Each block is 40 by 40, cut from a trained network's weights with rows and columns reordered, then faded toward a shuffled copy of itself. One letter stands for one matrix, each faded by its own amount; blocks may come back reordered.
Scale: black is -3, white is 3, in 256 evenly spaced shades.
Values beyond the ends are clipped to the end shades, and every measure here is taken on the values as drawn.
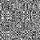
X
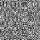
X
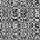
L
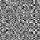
X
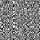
X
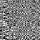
L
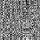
X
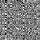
X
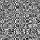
X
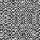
L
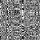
X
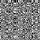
L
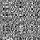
L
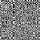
X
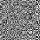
X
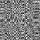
X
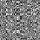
X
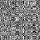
L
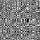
L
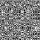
X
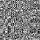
X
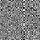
X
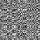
L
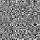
L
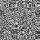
X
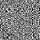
X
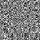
X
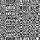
X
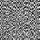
L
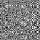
X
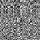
X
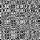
X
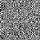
X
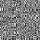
X
